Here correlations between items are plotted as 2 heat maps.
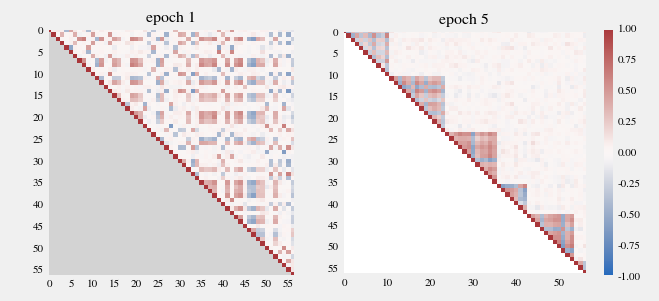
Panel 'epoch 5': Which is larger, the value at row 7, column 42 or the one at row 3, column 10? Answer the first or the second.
the second
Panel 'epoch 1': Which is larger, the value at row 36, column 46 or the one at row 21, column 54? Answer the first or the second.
the second
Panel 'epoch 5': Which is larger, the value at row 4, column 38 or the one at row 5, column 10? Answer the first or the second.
the second
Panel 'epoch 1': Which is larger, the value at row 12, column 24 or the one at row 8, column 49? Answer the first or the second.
the second
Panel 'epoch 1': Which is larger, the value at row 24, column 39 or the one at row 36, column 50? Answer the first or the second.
the second
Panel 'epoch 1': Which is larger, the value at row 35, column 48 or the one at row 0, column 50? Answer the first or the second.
the first
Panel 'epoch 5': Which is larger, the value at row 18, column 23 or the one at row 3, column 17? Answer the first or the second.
the second
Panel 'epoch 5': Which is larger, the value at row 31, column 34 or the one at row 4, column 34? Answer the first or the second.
the first
